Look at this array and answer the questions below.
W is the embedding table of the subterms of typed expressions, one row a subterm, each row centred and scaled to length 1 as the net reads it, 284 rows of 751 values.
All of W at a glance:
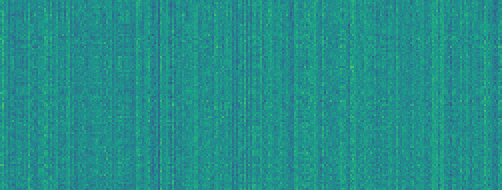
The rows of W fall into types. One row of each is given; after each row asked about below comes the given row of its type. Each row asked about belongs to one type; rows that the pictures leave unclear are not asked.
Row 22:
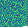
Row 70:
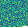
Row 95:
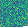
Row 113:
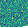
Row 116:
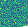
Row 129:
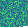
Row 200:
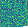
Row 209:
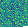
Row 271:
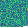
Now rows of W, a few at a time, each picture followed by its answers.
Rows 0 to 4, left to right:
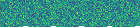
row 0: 129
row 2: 95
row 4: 200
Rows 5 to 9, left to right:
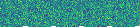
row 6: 200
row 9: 200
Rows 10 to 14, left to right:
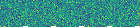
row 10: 200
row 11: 22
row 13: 95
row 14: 95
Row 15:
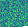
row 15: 129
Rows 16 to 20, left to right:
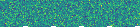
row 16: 129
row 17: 95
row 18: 22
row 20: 95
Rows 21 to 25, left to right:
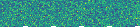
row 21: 22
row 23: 22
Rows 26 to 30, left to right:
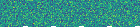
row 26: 113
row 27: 129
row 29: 22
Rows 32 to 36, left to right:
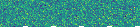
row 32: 95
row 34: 95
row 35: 116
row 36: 209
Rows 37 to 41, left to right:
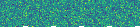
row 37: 70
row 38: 200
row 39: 209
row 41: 200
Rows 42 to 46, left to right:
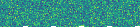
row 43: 209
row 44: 116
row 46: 271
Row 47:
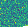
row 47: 116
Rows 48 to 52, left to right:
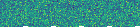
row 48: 22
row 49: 271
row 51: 129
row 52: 200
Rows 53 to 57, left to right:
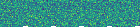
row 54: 271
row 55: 209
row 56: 209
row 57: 129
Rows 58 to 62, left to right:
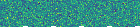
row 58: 70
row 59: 129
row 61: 22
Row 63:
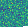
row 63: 200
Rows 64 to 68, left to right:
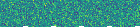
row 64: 271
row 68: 129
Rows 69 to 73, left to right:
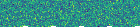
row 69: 70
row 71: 129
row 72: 22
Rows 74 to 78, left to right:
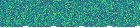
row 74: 271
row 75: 95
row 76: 129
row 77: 70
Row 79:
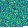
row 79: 271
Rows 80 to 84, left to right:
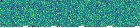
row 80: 209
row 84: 95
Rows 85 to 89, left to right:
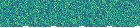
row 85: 95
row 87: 271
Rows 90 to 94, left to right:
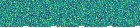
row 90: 113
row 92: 95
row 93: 113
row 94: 271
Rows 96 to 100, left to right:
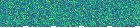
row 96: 271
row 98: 129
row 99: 209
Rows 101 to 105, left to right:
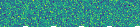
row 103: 95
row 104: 95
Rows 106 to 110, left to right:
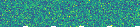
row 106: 22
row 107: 95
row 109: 116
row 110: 209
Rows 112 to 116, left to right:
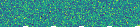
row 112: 22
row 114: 271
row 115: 200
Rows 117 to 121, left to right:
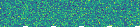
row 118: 129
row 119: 209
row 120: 116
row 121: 209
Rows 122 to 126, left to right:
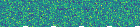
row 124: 200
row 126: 271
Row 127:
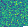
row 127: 22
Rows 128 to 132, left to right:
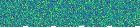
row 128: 113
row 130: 116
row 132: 209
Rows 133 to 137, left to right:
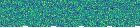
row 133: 70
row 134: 113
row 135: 70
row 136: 209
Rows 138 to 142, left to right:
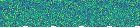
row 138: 129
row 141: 95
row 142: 209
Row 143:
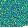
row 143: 116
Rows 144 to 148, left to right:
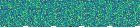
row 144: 200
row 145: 95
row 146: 22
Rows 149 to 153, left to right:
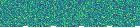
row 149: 116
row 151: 129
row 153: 209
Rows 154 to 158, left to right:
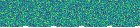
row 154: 129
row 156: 271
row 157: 116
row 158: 113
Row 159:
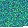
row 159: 129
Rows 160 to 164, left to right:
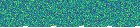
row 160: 129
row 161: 116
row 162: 113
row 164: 129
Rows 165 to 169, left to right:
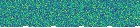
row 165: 113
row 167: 22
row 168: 200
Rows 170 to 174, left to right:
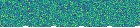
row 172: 200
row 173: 22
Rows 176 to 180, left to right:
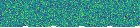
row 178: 209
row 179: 113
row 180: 113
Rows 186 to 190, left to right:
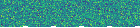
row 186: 70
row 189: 271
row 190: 271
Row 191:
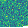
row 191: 116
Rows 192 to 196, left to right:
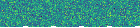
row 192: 271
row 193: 70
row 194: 271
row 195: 70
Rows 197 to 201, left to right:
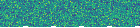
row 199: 200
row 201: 271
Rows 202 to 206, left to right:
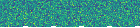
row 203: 22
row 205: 22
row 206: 271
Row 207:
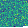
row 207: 22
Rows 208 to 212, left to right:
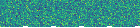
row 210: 209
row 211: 95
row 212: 113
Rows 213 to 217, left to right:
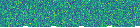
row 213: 129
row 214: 95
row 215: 95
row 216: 116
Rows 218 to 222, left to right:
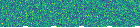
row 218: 95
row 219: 200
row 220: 113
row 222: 70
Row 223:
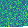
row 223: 129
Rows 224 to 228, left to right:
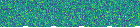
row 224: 200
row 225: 271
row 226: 271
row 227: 200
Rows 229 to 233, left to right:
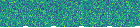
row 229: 271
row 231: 22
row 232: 129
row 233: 113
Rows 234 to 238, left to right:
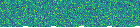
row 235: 95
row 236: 116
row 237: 200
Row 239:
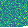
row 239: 116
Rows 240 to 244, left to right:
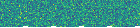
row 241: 129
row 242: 113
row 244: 95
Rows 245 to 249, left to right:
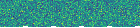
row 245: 113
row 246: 129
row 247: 22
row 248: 129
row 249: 271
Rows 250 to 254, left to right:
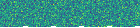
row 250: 113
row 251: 113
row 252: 95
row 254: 70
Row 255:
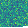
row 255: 95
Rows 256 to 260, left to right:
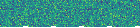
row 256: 209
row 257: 95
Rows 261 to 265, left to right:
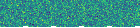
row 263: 113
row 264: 70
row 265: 209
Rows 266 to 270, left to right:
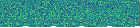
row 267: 129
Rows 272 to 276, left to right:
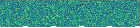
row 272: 95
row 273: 116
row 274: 271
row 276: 209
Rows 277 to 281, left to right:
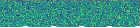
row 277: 200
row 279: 209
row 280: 113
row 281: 271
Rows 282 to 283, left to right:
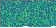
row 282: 129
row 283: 271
